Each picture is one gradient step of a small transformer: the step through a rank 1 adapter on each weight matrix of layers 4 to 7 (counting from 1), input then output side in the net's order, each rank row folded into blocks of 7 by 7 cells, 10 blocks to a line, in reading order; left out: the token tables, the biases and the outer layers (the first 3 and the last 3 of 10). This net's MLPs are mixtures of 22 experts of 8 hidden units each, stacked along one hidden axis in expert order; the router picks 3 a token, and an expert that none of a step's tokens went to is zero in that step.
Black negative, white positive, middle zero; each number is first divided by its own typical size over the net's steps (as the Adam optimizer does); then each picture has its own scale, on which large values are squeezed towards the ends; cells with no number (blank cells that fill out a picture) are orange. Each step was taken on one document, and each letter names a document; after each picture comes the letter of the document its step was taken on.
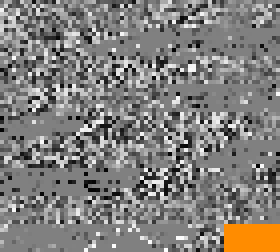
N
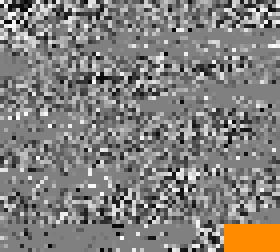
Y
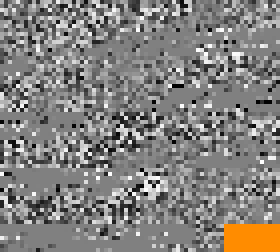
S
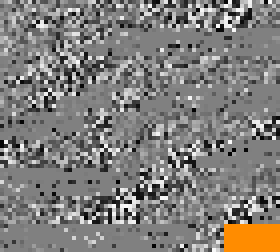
N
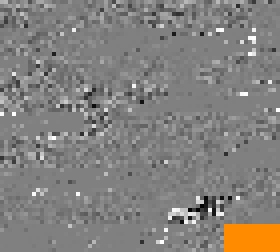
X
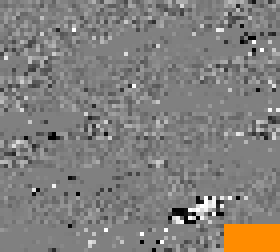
X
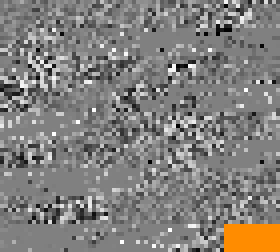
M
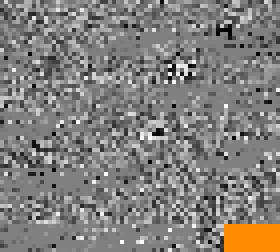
M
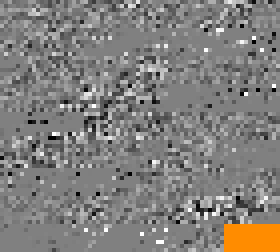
X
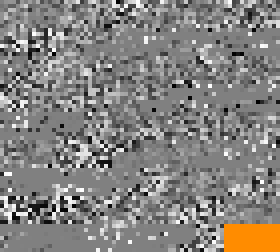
S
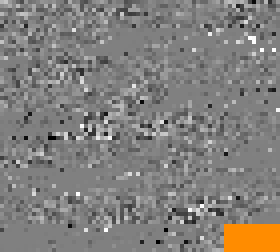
X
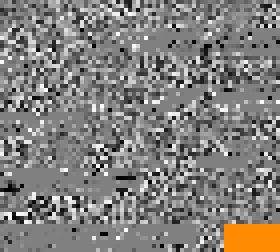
S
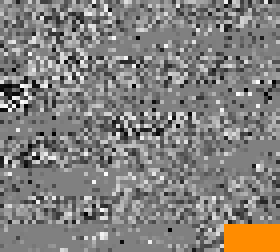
M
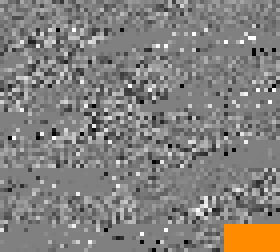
X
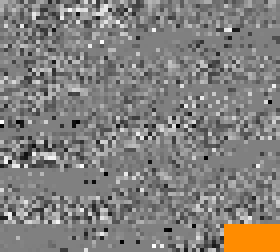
M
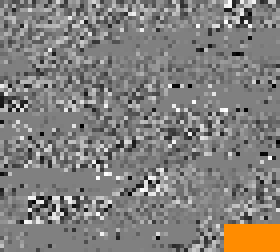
S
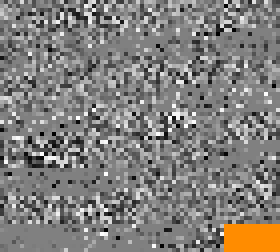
M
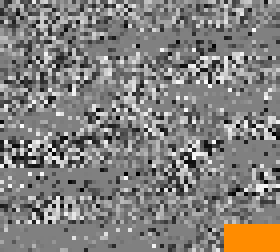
N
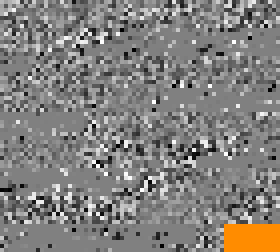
S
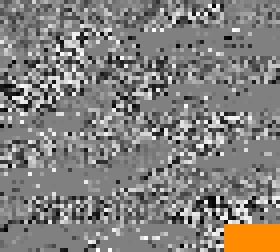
N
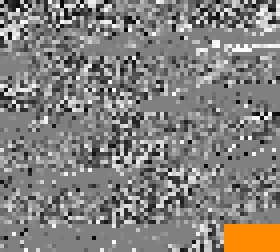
Y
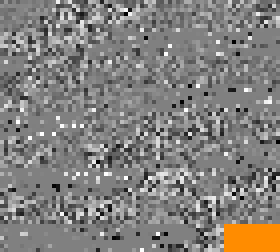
S
